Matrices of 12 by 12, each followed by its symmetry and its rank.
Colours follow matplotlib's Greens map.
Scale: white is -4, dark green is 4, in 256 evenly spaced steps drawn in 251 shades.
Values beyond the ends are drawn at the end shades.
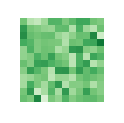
antisymmetric, full rank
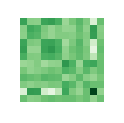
symmetric, rank two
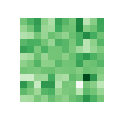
antisymmetric, rank two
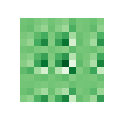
symmetric, rank one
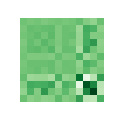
symmetric, rank two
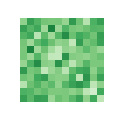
symmetric, full rank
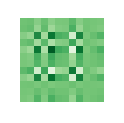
symmetric, rank one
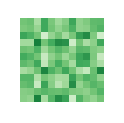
antisymmetric, rank two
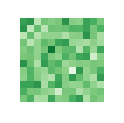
symmetric, full rank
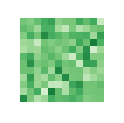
antisymmetric, full rank
